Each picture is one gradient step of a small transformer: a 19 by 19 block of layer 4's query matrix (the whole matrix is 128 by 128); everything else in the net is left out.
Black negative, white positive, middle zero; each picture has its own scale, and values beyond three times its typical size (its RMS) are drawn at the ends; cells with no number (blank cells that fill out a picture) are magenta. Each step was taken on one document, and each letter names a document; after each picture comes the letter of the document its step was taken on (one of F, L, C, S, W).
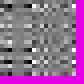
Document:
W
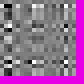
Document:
W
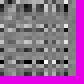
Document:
W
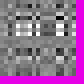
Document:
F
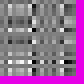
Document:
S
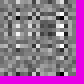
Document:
F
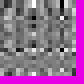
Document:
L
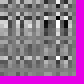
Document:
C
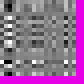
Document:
W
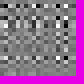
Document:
C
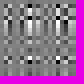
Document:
C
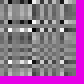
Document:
S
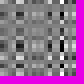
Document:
L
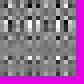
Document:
C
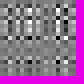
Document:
C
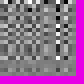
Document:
C
